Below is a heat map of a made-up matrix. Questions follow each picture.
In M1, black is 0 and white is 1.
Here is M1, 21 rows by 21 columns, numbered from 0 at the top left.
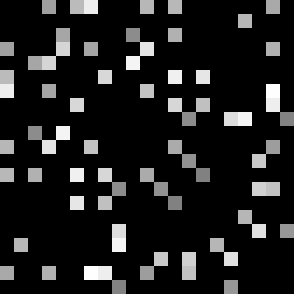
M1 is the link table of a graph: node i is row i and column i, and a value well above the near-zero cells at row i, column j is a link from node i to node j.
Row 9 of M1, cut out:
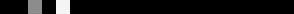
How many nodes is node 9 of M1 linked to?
2
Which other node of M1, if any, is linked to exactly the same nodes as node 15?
node 1
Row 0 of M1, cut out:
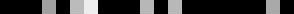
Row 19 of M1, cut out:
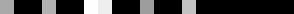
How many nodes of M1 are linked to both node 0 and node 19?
3
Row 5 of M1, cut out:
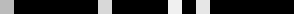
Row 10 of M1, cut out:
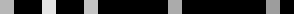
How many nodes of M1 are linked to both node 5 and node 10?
2
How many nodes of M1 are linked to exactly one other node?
2
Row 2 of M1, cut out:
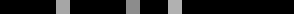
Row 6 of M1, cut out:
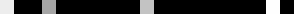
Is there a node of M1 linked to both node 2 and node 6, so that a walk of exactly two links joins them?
no
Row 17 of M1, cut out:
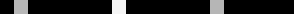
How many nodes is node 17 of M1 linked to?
3
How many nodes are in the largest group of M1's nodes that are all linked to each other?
5
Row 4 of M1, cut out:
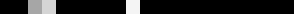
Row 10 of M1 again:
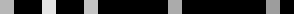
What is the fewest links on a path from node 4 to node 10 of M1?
2
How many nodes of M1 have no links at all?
0
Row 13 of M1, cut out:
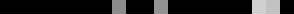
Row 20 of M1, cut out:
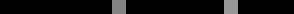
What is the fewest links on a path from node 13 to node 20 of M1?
2
